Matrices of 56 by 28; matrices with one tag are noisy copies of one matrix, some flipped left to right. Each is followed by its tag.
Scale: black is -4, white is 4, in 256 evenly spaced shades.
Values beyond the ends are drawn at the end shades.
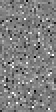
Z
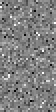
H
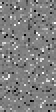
H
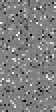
H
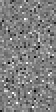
Z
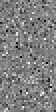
Z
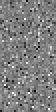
Z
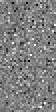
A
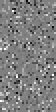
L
